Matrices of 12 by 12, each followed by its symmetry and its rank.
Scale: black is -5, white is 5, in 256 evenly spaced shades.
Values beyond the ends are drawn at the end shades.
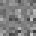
antisymmetric, rank two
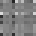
antisymmetric, rank two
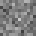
neither, full rank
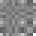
symmetric, rank two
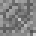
symmetric, full rank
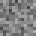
neither, full rank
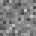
neither, full rank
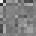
symmetric, rank two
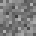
symmetric, full rank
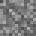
symmetric, full rank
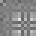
symmetric, rank two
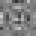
antisymmetric, rank two
